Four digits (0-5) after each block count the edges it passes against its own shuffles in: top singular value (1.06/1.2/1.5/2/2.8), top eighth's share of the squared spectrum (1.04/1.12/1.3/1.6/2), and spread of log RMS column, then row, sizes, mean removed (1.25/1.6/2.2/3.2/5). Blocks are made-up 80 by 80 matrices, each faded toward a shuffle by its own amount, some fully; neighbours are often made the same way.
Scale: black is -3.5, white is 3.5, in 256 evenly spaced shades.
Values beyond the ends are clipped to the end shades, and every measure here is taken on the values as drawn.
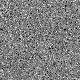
0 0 0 0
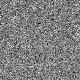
0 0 0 0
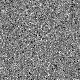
0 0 0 0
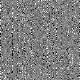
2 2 3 0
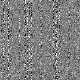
2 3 4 0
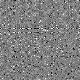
4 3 1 2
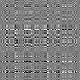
5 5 4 4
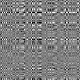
5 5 4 4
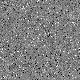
1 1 0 0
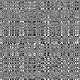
5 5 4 4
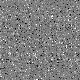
3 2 0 1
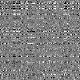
4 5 2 4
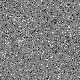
2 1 0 0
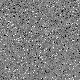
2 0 0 0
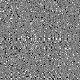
4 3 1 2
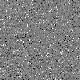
2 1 0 0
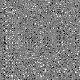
4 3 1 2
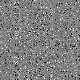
3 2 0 1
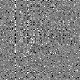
4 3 2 2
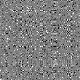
4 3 2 2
